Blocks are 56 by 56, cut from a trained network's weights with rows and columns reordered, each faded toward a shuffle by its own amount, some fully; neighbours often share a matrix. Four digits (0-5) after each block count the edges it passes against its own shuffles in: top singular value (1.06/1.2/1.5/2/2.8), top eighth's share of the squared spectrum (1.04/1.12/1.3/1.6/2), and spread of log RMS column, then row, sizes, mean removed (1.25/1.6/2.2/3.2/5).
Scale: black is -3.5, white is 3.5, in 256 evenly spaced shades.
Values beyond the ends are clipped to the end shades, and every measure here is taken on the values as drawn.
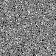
0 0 0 0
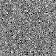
2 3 1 1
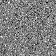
0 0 0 0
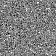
0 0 0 0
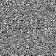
3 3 0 2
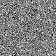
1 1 0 0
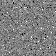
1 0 0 0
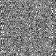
3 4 2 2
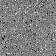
0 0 0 0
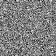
2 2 0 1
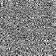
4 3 1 3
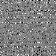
3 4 1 3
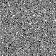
1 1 0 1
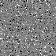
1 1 0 0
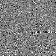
2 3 1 2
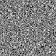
3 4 1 2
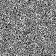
1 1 0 0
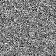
2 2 0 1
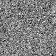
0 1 0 0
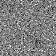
2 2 1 1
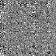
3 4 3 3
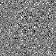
2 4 2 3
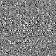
3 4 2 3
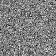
2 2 0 0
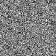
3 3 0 1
